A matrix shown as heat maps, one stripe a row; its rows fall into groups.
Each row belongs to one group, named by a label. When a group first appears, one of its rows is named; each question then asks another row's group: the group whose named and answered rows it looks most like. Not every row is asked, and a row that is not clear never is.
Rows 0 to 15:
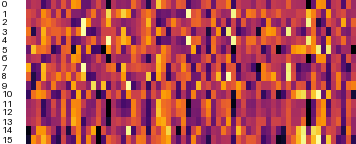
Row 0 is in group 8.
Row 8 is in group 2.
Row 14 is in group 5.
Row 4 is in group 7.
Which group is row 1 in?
7
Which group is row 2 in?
7
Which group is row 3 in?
2
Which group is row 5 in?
5
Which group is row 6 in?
8
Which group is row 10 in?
5
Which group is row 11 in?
8
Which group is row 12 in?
8
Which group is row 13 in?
8
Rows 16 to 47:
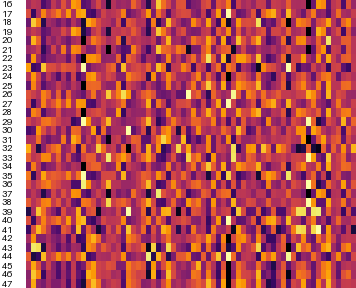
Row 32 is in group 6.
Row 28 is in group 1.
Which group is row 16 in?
8
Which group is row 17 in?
2
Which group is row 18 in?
1
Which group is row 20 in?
1
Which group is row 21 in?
8
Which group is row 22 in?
1
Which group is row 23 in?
2
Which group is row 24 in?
1
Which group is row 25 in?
1
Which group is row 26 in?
7
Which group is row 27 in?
2
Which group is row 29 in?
7
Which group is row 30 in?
5
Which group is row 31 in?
8
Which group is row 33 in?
7
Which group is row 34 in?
1
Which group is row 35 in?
2
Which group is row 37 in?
8
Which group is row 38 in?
7
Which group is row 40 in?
2
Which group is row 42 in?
1
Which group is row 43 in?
1
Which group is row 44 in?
2
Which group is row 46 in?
1
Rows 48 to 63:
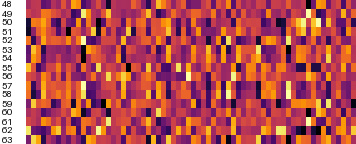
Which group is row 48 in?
8
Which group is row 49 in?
7
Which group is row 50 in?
5
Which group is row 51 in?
5
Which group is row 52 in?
2
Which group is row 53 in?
1
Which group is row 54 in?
1
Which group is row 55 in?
6
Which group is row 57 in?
2
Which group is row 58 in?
2
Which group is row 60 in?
8
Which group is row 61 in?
7
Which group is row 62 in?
6
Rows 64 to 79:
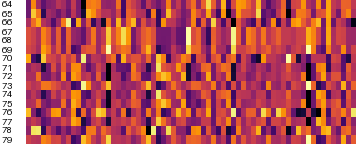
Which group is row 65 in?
1
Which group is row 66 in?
5
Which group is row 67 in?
7
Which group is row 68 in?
7
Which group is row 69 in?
7
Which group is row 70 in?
2
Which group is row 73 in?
7
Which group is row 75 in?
8
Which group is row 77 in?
8
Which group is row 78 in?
1
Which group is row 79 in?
7
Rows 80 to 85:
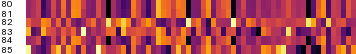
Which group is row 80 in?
8
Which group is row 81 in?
8
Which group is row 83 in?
2
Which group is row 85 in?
6
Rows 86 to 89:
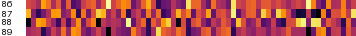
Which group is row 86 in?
7
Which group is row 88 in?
5
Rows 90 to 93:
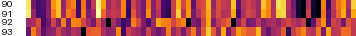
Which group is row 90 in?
6
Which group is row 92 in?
8
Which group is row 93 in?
1
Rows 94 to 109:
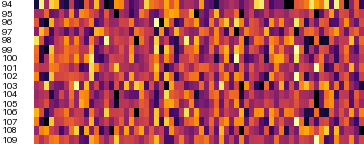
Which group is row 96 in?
2
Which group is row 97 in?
1
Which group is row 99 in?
2
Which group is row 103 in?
5
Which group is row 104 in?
8
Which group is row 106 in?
6
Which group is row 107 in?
2
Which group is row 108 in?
5
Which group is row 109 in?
7
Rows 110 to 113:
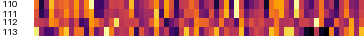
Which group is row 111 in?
2
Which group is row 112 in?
7
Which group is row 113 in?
6
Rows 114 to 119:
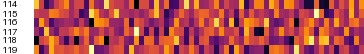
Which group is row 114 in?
6
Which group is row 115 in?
7
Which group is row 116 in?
1
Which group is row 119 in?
2
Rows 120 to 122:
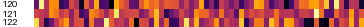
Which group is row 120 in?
5
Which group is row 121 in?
7
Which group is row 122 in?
6
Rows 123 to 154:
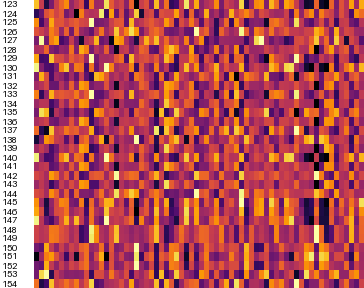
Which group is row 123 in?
6
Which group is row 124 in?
5
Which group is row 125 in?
2
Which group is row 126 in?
7
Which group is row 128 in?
8
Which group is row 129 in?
2
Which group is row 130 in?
6
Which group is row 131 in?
1
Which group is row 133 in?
2
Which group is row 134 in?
8
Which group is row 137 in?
2
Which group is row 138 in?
5
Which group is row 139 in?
8
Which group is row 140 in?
6
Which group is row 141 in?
8
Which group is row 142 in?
7
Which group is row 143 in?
8
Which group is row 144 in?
7
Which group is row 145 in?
6
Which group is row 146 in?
6
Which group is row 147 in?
6
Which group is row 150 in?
5
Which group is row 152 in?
5
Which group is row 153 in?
1
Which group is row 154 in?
2
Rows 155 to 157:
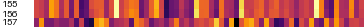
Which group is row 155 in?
7
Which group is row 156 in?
7
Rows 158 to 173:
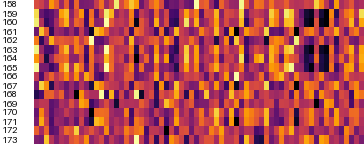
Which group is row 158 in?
7
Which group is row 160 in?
6
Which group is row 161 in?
1
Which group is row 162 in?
2
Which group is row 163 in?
6
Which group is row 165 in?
6
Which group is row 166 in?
2
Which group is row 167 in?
1
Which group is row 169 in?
8
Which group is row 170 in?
1
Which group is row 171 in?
1
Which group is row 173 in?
5
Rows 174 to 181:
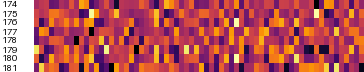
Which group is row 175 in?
7
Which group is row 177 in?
1
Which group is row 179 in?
6
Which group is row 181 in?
5
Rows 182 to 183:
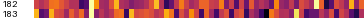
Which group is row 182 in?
7
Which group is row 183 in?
2
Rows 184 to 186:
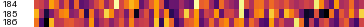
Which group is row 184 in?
7
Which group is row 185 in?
6
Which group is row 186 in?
2
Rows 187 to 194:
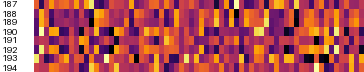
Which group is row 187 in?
2
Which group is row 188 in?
1
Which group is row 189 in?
1
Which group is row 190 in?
5
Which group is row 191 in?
8
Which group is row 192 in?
5
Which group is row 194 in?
7
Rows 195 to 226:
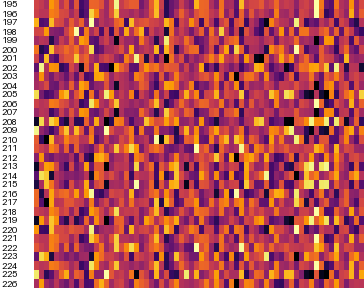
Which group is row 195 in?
7
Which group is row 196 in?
7
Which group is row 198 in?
5
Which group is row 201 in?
5
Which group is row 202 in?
5
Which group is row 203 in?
1
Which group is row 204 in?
8
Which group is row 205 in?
6
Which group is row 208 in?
5
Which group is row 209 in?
6
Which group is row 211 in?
7
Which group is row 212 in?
1
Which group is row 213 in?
5
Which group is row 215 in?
5
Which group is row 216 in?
2
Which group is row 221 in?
7
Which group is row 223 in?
1
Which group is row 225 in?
6
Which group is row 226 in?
1
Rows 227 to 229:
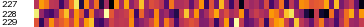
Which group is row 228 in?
6
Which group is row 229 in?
2
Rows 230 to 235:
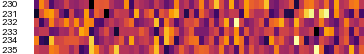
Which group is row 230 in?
1
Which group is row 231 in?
5
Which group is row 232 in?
2
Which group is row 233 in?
8
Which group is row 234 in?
2
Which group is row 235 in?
7
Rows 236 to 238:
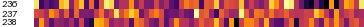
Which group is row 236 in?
6
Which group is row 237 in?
7
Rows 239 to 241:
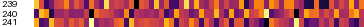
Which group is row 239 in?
6
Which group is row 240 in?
1
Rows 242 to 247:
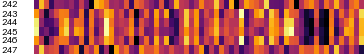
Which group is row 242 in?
1
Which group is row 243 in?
6
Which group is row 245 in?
6
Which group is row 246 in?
6
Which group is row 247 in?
5
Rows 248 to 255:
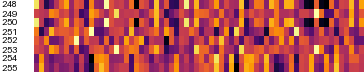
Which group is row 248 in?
6
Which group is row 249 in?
7
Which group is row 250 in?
6
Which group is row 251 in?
2
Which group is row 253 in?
7
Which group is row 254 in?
1
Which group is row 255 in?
1
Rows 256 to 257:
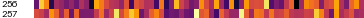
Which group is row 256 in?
1
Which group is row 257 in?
7
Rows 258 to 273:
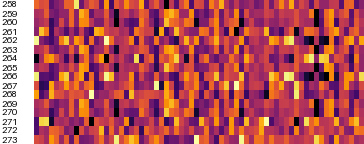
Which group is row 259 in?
8
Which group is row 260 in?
8
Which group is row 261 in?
1
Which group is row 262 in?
6
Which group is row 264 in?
5
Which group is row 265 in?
8
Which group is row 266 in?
6
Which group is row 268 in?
2
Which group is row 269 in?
8
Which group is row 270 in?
8
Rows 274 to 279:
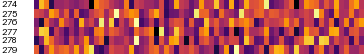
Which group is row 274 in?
1
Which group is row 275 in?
7
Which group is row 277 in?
1
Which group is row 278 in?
5
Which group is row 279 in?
2
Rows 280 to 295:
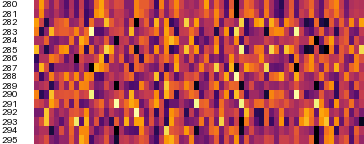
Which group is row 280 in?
1
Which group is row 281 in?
1
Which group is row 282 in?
6
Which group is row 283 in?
2
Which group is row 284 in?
8
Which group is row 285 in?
6
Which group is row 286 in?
5
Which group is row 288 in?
2
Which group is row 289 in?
8
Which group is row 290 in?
2
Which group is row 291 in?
7
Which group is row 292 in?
5
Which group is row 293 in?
5
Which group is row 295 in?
8
